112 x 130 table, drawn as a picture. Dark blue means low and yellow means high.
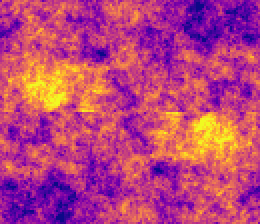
The histogram is bell-shaped. No overall slope runs across the table. No single row or column stands out from its neighbours. It looks the same turned upside down. No regular stripes run through it.
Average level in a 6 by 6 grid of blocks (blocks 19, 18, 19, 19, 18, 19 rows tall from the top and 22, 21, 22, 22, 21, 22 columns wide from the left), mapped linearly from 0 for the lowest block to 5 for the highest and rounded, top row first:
2 2 2 2 0 0
3 3 2 2 2 2
4 5 3 3 2 2
2 2 3 3 5 4
2 2 2 2 3 3
0 0 2 2 2 2
